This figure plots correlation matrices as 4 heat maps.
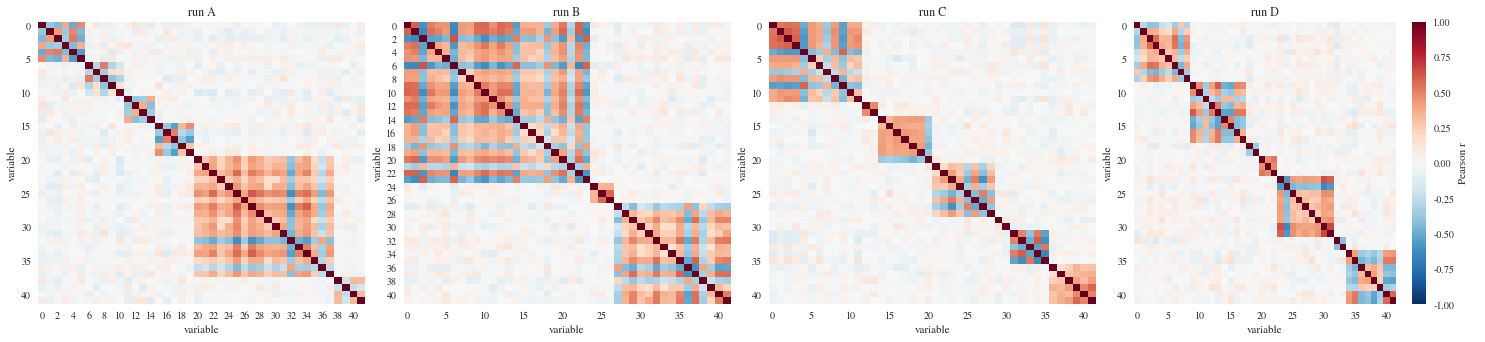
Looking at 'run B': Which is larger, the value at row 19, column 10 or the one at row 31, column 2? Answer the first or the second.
the first
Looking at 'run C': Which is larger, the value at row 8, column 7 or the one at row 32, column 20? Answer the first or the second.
the second
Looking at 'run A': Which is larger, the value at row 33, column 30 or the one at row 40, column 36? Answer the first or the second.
the first
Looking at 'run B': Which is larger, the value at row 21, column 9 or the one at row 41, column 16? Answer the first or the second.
the second
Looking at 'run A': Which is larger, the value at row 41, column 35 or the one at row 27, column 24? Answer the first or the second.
the second
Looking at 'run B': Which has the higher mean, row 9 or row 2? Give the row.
9
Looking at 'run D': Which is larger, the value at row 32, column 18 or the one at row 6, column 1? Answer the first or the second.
the second
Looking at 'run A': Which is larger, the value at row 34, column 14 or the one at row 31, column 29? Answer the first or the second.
the second
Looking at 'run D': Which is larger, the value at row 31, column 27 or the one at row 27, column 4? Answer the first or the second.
the first
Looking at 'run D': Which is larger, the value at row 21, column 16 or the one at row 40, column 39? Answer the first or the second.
the first
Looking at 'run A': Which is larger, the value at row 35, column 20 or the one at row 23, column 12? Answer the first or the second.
the first
